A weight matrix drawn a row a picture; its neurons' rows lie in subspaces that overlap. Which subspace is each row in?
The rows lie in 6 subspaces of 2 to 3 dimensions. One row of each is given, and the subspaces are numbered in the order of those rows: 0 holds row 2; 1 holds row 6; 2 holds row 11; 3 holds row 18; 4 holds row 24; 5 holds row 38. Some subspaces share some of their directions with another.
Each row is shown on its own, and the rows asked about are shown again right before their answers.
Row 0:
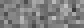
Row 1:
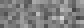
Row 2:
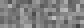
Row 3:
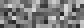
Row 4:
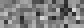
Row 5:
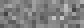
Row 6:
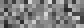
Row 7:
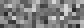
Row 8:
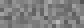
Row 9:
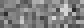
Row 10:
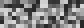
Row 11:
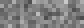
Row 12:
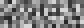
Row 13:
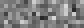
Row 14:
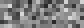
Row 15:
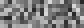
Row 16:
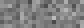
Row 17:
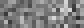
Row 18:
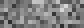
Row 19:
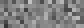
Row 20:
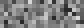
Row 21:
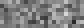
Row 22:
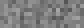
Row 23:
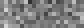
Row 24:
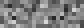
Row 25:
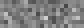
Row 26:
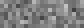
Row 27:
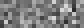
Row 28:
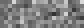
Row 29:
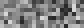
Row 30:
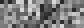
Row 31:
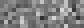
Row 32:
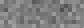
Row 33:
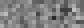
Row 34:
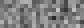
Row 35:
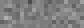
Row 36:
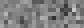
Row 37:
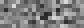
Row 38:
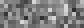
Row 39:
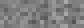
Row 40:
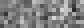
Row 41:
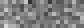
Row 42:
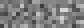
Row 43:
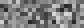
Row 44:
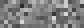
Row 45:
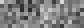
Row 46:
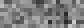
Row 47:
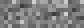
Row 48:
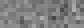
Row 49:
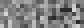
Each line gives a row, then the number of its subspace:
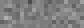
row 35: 0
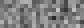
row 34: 0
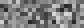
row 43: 3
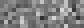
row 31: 4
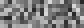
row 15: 0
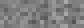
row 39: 3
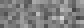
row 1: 2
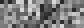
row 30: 5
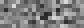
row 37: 3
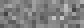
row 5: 4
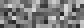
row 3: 4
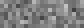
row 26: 5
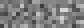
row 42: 2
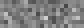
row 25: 0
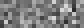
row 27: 3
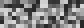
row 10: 4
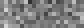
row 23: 1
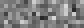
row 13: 5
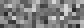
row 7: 4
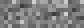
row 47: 2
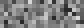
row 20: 1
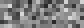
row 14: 0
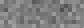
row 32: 3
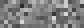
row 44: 2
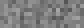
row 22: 5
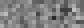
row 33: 2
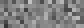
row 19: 1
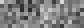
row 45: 5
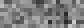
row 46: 3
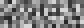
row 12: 0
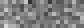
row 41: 1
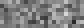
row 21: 3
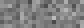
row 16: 0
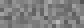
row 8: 0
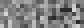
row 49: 2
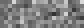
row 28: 2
